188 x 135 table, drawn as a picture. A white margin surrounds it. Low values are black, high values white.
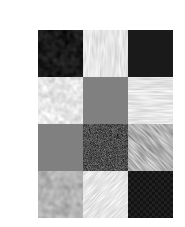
It is made of 4 by 3 panels. Panel 1,1: very low, blotchy, faint in contrast. Panel 1,2: very high, streaked downward, faint in contrast. Panel 1,3: very low, flat. Panel 2,1: very high, blotchy, faint in contrast. Panel 2,2: middling, flat. Panel 2,3: very high, streaked across, faint in contrast. Panel 3,1: middling, flat. Panel 3,2: low, fine-grained. Panel 3,3: high, slanting down to the right. Panel 4,1: high, blotchy, faint in contrast. Panel 4,2: very high, slanting up to the right, faint in contrast. Panel 4,3: very low, checkered, faint in contrast.
